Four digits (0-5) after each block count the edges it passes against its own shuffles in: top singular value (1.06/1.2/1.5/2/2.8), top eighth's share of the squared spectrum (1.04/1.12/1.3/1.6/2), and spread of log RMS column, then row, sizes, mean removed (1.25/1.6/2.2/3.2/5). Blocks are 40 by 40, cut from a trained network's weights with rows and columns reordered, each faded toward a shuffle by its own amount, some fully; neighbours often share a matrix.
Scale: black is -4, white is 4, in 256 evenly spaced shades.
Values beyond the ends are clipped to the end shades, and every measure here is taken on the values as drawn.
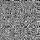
3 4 1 2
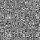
3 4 1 1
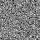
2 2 0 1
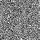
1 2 0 0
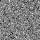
0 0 0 0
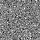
0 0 0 0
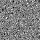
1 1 0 0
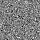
0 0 0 0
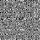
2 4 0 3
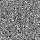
0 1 0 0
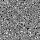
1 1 0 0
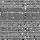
3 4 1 1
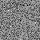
0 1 0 0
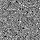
2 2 0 0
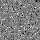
0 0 0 0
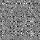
3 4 1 2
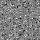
2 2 0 1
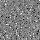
0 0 0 0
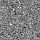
1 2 0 1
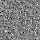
0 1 0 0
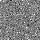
1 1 0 0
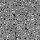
3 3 0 2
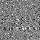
3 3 0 2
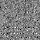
2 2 0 2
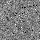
0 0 0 0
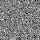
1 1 0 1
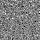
1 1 0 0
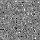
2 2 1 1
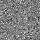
1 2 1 0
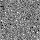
0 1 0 0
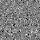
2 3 1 1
